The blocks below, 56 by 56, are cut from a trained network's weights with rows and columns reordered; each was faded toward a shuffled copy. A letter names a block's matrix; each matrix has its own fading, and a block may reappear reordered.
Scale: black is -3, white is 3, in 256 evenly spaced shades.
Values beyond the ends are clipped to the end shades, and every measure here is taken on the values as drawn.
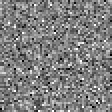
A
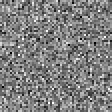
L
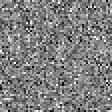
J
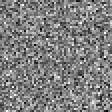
L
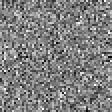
L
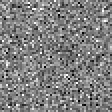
A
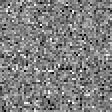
A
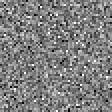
A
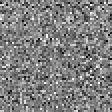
J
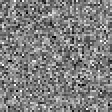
L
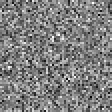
L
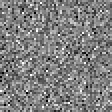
A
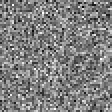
L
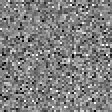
A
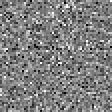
J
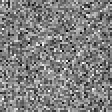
L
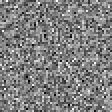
L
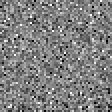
A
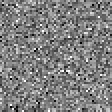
A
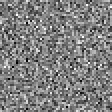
L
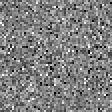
A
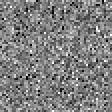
J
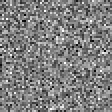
L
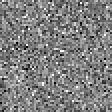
A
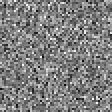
L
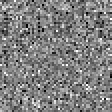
J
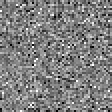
J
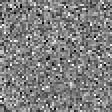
A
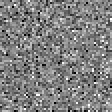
A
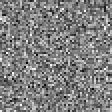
L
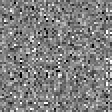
J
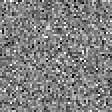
A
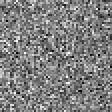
L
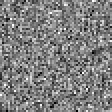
L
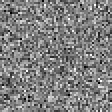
L
